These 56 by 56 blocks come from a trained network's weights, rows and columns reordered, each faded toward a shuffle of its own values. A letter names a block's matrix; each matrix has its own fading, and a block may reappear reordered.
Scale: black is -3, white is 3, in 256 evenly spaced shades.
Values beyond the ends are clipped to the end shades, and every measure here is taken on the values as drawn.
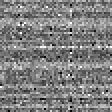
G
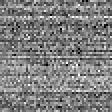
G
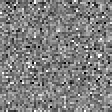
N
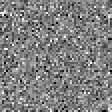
N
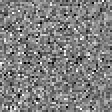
N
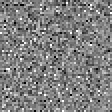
N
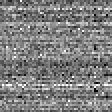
G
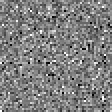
N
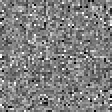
N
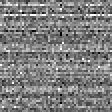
G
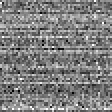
G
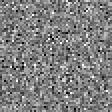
N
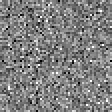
N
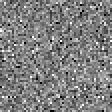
N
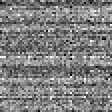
G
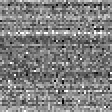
G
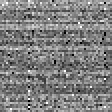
G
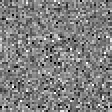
N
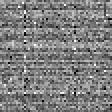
G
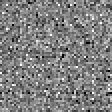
N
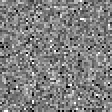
N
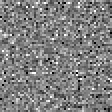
N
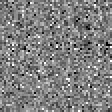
N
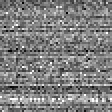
G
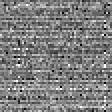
G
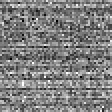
G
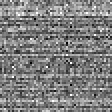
G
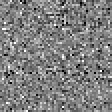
N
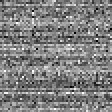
G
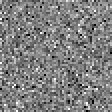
N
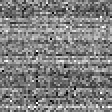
G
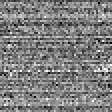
G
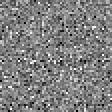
N
